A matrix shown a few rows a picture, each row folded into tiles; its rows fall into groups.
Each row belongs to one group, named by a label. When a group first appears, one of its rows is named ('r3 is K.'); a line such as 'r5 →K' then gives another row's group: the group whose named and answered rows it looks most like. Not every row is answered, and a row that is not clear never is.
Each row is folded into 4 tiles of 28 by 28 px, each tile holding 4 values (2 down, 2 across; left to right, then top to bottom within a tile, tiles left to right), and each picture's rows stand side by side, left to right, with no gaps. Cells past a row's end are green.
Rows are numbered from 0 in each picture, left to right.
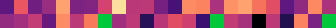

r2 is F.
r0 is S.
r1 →F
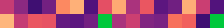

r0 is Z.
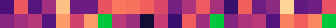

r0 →S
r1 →F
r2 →S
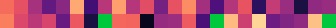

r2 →S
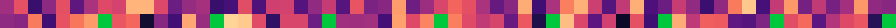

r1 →F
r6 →Z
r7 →F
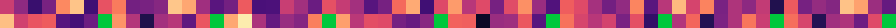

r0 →Z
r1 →Z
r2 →S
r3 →Z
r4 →F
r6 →F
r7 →Z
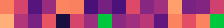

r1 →S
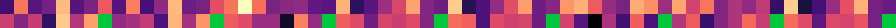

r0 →S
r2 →F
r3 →Z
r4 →Z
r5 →F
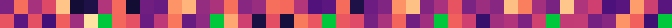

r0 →S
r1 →Z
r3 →Z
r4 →Z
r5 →F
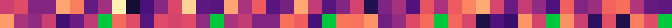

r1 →Z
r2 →F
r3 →S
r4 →F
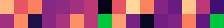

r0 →F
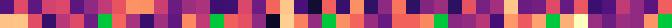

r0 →S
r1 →F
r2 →S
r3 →S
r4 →S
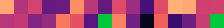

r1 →Z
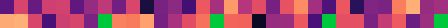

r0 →S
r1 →S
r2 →F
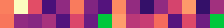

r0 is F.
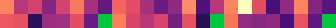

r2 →F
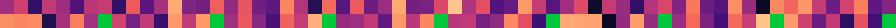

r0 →S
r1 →S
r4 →F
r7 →F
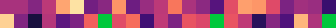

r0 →Z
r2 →F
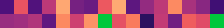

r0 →S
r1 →Z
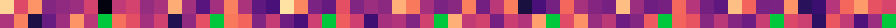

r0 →F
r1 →Z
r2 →Z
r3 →Z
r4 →S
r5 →Z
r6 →Z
